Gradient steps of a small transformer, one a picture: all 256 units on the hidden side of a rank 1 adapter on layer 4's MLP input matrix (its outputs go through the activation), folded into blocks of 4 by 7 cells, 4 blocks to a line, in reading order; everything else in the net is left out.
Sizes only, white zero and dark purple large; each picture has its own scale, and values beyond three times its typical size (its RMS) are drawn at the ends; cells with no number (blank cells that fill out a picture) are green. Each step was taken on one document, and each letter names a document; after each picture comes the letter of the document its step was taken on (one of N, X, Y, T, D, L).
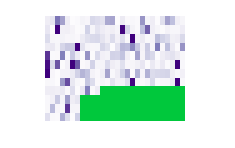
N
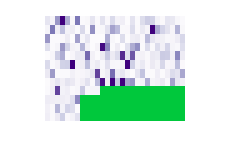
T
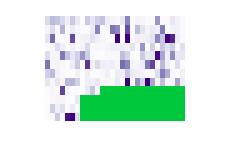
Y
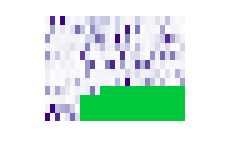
Y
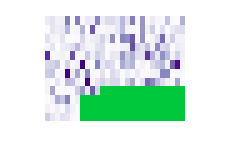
N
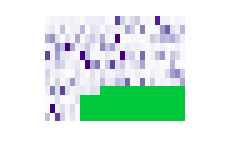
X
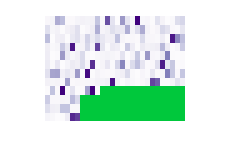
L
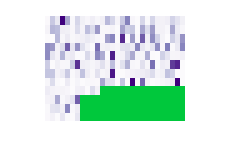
N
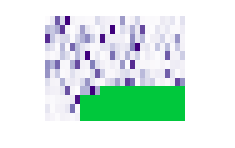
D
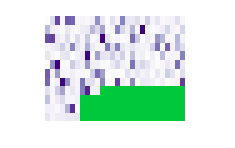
D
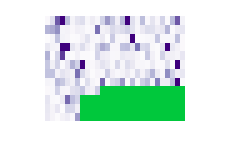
N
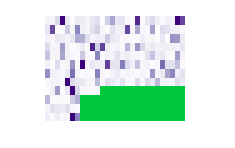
L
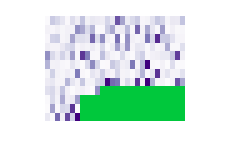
Y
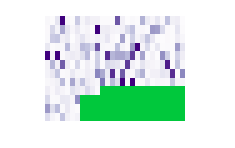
T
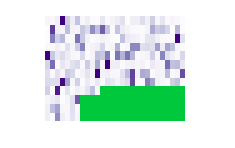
T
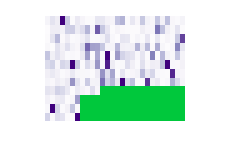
T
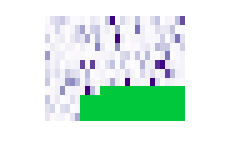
L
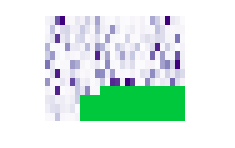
T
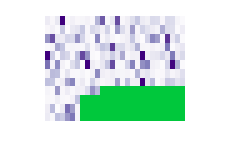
X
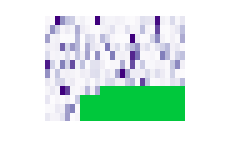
D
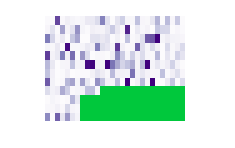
Y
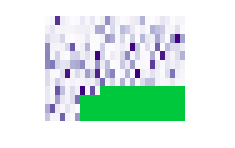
N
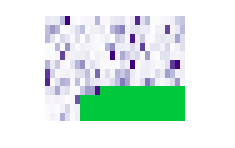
D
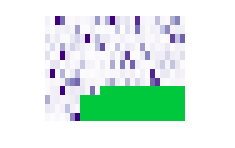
L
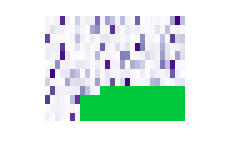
L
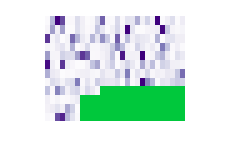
X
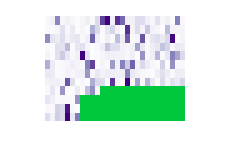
Y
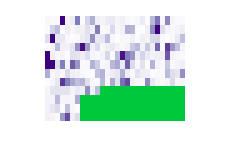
T
